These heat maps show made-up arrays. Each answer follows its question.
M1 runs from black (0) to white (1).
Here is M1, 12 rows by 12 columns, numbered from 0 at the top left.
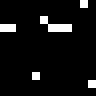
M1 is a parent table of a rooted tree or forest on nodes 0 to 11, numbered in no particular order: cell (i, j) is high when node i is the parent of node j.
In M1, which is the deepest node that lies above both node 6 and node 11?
3
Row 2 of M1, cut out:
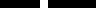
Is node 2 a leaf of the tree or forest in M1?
no
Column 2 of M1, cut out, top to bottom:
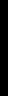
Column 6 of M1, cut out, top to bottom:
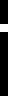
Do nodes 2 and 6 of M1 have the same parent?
no
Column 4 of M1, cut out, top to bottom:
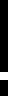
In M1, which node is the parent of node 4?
9
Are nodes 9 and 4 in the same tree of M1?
yes
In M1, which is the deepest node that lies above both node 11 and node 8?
3
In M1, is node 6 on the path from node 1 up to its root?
no
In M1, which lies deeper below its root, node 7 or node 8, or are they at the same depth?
the same depth
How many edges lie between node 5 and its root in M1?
1
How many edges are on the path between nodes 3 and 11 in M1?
3
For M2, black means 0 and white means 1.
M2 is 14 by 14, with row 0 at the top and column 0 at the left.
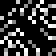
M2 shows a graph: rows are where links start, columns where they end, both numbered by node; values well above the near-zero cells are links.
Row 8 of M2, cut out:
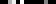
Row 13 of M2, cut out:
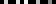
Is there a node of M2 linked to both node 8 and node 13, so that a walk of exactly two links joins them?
no
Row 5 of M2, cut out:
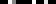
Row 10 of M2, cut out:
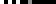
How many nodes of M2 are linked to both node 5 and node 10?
1
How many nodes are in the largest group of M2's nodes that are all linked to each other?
5
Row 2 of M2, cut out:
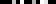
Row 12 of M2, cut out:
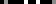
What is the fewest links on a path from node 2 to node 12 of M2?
4
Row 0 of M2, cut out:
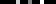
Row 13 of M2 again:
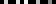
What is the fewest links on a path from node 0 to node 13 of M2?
2
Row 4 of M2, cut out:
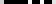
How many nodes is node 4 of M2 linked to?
4
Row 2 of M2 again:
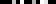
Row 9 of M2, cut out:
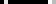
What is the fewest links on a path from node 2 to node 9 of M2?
4
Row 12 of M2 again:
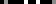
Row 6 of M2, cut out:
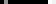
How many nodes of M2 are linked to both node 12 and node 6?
2
